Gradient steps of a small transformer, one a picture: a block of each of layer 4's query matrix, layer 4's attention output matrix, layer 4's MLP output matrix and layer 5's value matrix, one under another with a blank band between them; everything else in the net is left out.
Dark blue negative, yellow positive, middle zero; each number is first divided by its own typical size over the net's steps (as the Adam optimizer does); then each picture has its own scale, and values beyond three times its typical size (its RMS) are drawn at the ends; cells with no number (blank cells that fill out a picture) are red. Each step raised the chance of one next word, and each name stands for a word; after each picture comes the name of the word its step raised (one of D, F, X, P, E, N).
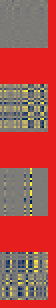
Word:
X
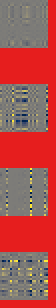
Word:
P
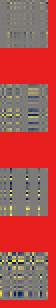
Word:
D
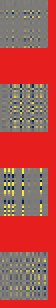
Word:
X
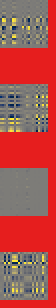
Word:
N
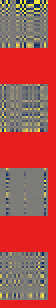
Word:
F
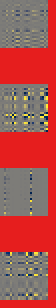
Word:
D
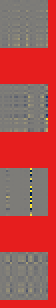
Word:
N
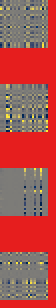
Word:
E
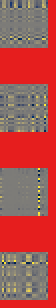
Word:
N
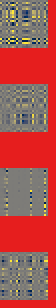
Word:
P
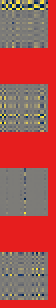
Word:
D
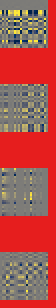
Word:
F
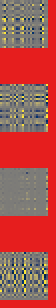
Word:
F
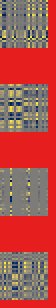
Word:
X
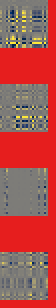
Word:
E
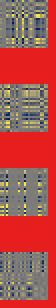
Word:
X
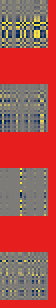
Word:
P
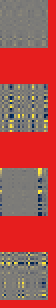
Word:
E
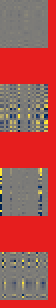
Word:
E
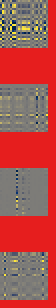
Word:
D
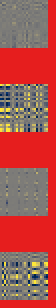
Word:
F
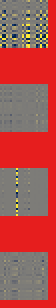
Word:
P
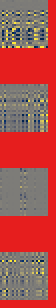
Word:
P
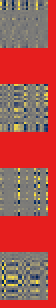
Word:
F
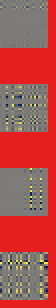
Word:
N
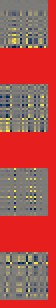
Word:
N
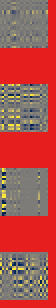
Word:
F
